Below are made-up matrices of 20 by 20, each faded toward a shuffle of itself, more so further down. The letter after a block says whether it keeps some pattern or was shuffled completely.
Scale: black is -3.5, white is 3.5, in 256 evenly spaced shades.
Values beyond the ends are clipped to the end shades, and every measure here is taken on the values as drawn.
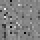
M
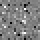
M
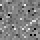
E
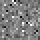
E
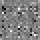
M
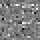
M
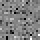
M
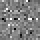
M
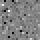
E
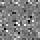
M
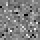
E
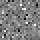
E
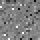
E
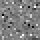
E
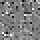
M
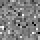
E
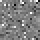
E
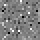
E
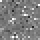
E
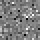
E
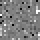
E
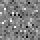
E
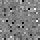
E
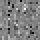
M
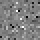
E
